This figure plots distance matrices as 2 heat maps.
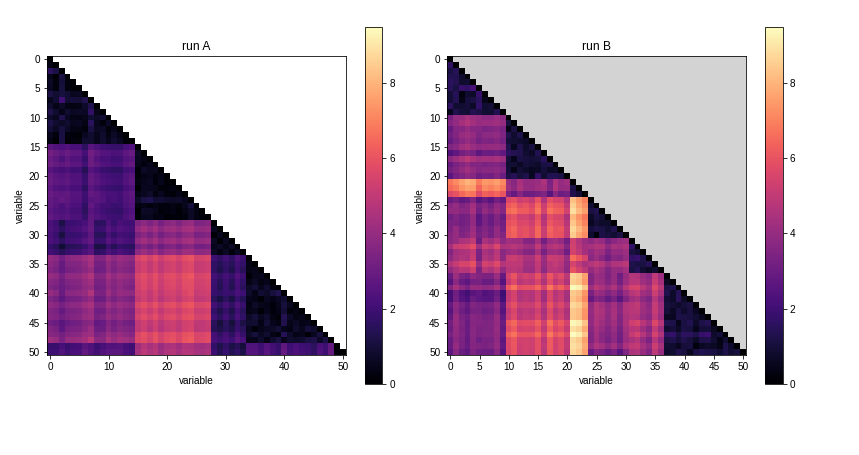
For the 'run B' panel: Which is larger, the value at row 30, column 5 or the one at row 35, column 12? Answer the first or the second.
the second
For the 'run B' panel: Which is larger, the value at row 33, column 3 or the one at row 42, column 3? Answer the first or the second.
the first
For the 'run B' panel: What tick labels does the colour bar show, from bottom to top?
0, 2, 4, 6, 8
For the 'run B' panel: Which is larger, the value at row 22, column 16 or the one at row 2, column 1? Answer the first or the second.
the first
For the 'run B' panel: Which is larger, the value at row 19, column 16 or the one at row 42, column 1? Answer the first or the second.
the second
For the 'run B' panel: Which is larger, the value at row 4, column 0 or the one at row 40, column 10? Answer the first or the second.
the second
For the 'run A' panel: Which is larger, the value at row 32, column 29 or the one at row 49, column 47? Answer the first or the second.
the second
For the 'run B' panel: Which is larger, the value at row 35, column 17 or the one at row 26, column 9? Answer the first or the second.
the first
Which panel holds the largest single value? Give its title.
run B
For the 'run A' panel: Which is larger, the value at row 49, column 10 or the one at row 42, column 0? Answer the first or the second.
the second
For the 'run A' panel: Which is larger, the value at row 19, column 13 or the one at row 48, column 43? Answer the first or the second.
the first
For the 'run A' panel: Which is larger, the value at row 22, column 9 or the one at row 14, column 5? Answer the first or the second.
the first
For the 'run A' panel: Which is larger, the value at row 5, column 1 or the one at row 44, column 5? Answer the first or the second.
the second
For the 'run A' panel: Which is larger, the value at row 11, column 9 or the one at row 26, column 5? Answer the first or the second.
the second
